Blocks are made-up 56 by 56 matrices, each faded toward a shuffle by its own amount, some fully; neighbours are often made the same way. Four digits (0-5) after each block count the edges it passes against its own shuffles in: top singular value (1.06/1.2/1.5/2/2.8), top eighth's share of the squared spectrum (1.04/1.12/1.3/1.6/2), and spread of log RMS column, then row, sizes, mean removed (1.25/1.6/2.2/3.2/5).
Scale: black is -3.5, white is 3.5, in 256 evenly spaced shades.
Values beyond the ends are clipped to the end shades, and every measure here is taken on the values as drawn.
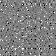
3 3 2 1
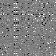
4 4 2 2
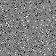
1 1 0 0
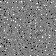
2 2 0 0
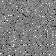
3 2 0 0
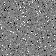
0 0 0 0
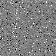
3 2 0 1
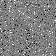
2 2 0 0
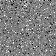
1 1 0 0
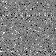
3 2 0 1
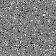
2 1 0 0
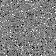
1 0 0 0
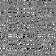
4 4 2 3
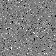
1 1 0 0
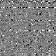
4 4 1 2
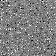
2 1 0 0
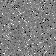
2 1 0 0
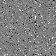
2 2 0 0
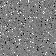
0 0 0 0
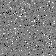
1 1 0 0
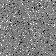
0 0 0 0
